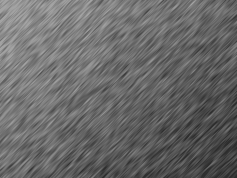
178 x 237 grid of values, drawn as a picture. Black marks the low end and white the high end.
Odd rows or columns: none. Ninth with the highest average: top left. Ninth with the lowest average: bottom right. Average level on the scale: 40%. Slope: up to the top left.
